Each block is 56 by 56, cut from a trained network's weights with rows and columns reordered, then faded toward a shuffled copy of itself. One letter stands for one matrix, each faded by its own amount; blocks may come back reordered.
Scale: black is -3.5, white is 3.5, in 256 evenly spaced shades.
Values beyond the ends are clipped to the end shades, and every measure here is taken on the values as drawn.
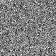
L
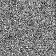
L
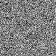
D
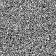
L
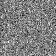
L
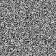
D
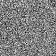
D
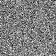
L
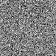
L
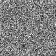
D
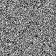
L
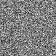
D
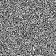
D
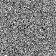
L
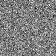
L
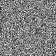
D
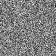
L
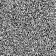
D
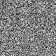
D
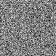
D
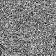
L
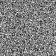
L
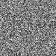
D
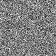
L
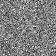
L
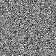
L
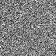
D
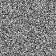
D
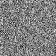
D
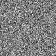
D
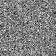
L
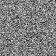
D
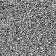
D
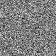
D
